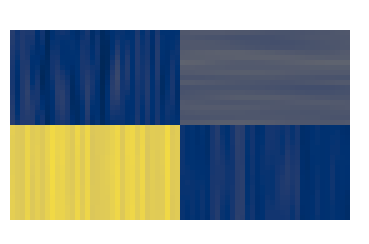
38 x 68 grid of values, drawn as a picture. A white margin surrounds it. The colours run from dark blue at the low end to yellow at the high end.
The table splits into 2 rows of 2 panels. Panel 1,1: very low, streaked downward, faint in contrast. Panel 1,2: low, streaked across, faint in contrast. Panel 2,1: very high, streaked downward, faint in contrast. Panel 2,2: very low, streaked downward, faint in contrast.
